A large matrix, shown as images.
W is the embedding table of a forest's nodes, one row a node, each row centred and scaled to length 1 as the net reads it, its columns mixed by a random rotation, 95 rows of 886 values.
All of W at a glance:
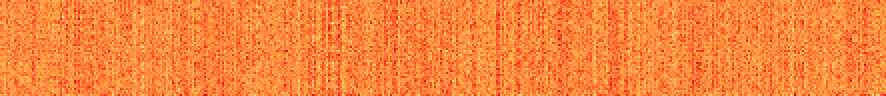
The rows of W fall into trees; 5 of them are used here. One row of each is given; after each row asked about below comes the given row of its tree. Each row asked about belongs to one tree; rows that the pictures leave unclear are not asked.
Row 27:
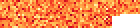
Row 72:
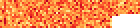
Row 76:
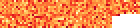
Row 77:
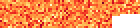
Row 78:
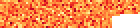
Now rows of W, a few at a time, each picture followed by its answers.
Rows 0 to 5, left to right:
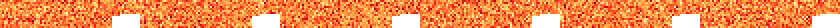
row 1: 72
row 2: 72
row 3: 27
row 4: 72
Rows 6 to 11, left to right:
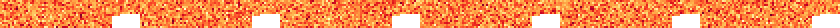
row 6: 77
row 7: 27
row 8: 77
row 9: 78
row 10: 78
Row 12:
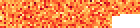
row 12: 72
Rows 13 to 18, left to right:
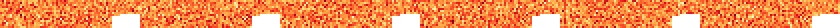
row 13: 27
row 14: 27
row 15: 76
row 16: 27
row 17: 72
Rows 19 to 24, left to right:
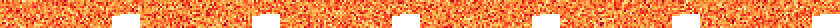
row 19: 27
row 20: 76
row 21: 77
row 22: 77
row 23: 77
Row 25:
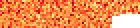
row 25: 27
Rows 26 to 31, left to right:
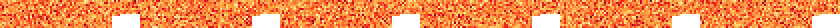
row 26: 76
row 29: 76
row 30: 72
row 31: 27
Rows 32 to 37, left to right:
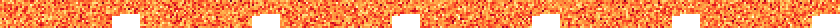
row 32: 77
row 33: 72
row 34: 78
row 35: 27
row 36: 27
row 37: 27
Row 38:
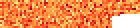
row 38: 78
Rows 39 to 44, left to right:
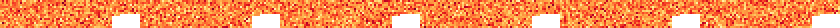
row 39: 27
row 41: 78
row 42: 72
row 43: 72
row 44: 27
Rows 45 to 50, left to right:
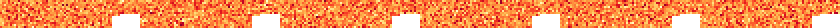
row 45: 78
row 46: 77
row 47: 76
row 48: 72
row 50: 77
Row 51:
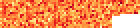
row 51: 77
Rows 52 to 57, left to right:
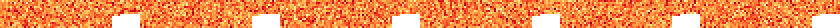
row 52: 78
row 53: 72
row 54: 27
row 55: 78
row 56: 76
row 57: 72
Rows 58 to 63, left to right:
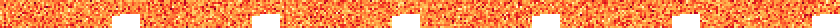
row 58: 72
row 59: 78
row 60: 72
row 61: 27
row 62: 77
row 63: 77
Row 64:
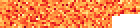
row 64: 78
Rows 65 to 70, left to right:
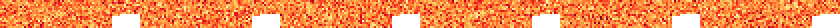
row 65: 77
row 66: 27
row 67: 77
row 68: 77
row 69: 76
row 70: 27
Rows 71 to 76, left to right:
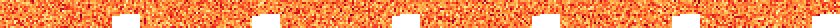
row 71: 77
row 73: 27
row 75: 76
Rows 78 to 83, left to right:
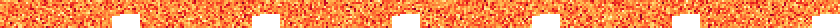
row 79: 77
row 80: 78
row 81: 27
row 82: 77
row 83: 27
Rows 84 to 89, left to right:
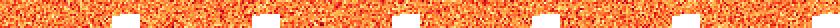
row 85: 77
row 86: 77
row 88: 27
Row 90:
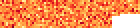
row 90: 27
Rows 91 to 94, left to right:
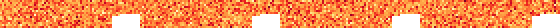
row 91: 72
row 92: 72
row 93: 27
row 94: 76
